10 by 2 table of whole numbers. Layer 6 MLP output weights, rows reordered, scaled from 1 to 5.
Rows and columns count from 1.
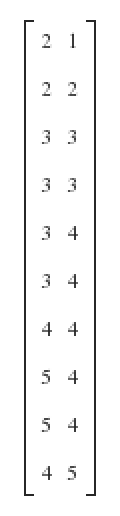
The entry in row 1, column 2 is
1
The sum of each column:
34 34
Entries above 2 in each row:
0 0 2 2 2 2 2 2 2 2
